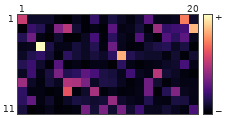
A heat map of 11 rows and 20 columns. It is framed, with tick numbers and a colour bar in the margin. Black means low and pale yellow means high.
Grain: fine. Stripes: none. Average level on the scale: 10%. Histogram: skewed, a long tail of high values. Mirror symmetry: none.
